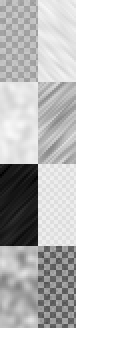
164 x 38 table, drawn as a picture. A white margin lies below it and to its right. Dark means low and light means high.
It is made of 4 by 2 panels. Panel 1,1: high, checkered. Panel 1,2: very high, slanting down to the right, faint in contrast. Panel 2,1: very high, blotchy, faint in contrast. Panel 2,2: high, slanting up to the right. Panel 3,1: very low, slanting up to the right, faint in contrast. Panel 3,2: very high, checkered, faint in contrast. Panel 4,1: high, blotchy. Panel 4,2: middling, checkered, strong in contrast.
